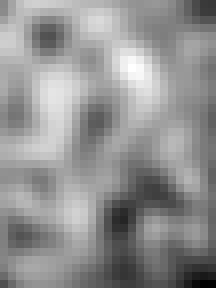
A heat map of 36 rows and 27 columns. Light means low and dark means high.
Ninth with the lowest average: top middle. Lone odd cells: none. Grain: blotchy. Average level on the scale: 40%. Slope: up to the bottom right.
